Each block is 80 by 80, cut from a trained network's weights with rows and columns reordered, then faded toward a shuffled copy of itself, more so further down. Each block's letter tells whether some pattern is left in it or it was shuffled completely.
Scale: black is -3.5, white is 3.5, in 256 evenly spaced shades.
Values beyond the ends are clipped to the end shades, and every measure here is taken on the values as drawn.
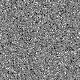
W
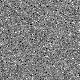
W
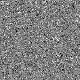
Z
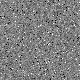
W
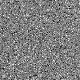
Z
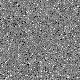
W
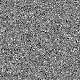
Z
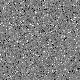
W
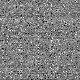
Z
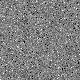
W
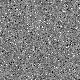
W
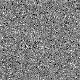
Z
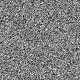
W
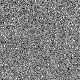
W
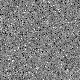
W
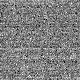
Z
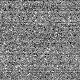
Z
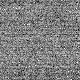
Z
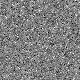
W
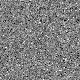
Z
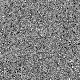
W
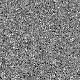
Z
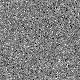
W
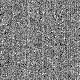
Z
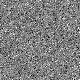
W
